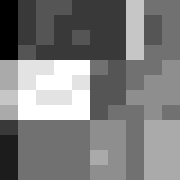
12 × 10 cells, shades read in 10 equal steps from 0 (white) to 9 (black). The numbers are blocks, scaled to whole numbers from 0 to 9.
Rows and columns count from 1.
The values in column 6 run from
3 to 7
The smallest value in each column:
2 0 0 0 0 3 4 2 3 3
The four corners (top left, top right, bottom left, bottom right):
9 5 8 3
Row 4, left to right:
9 6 7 7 7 7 7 2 5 5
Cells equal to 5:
33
